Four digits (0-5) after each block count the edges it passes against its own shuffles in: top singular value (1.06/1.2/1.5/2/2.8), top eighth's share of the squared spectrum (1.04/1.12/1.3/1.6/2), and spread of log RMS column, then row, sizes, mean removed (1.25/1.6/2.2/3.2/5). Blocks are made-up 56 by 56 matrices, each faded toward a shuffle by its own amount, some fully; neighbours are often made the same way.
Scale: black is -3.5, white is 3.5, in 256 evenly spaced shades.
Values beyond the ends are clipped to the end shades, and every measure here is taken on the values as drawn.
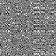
4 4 2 2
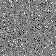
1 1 0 0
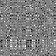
4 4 2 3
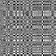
5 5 4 4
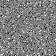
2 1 0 0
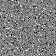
2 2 0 0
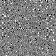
3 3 1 1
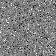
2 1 0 0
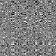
4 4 2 2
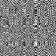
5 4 3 3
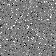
0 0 0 0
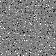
0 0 0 0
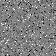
1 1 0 0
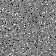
0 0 0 0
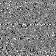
2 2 0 2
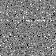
1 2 0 2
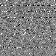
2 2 0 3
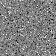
0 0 0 0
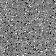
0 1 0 0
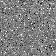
2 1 0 0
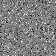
0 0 0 0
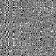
4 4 2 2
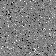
0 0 0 0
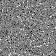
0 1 0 0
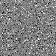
3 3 0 0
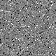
1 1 0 0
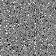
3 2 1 0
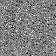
2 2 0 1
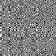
4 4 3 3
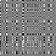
5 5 4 4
